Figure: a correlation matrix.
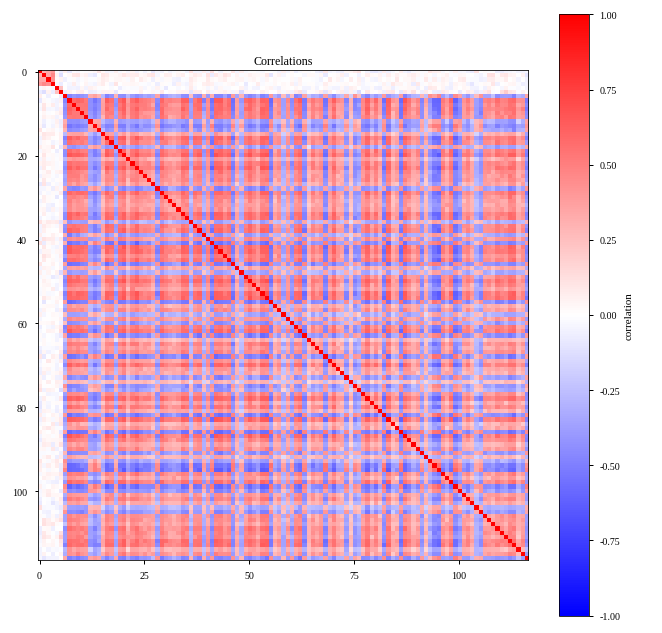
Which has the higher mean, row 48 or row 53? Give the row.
53
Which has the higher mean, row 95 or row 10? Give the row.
10
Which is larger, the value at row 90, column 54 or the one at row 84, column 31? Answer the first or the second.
the first
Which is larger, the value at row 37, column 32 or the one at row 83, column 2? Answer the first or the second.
the first
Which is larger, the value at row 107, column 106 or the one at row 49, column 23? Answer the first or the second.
the second
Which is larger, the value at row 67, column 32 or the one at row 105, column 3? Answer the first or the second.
the first
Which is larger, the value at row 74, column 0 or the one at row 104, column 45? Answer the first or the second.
the first
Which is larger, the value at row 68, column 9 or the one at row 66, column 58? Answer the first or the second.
the second
